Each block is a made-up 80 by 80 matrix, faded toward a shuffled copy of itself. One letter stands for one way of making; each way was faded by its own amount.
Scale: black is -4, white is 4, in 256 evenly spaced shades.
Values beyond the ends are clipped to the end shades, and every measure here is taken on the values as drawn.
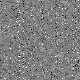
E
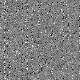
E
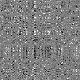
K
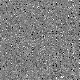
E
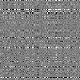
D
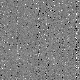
E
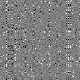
K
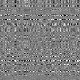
D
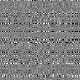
D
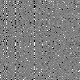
K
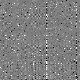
K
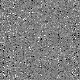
E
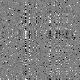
K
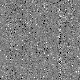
E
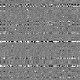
D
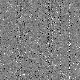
E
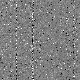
E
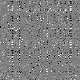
K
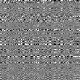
D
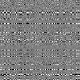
D
